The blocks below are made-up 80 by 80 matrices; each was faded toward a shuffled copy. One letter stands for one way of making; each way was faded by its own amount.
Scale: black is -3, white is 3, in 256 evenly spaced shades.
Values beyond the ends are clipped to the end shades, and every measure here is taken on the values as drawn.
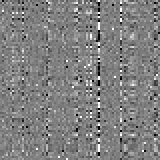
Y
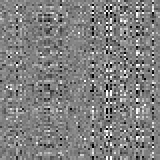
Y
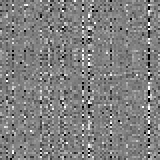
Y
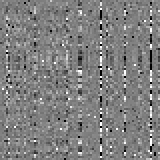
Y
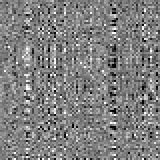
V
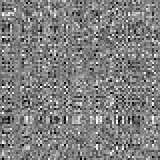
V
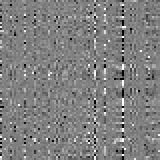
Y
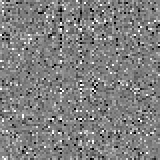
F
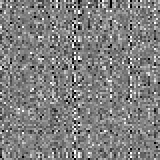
V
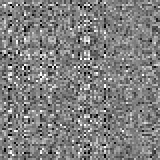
V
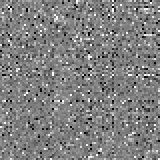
F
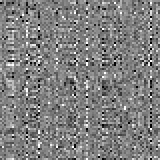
V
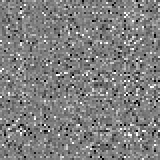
F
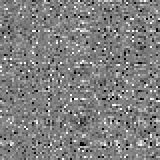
F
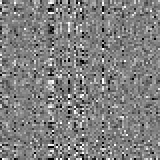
V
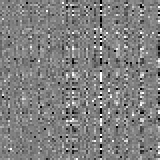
Y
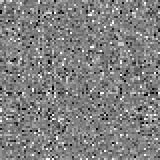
F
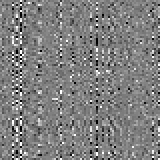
Y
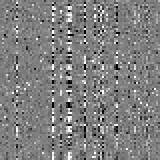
Y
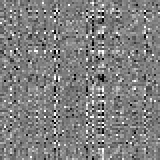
V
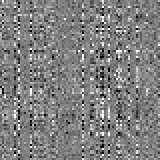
Y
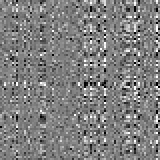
Y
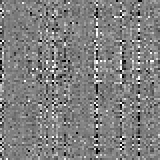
Y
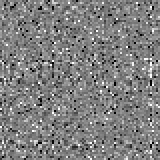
F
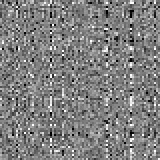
V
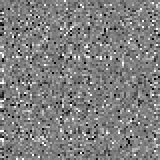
F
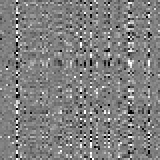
Y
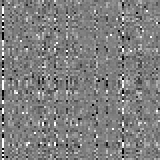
Y
